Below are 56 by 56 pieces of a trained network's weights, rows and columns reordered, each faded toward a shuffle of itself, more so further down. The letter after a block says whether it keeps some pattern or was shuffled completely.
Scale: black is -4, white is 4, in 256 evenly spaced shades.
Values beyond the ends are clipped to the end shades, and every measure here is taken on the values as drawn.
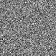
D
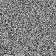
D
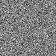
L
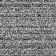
D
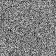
L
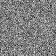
D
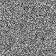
D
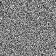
L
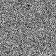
D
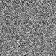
D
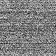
D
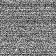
D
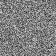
L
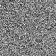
D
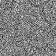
D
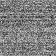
D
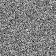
L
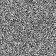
L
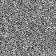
L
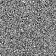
D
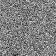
D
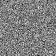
D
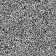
L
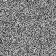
L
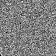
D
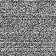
D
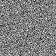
L
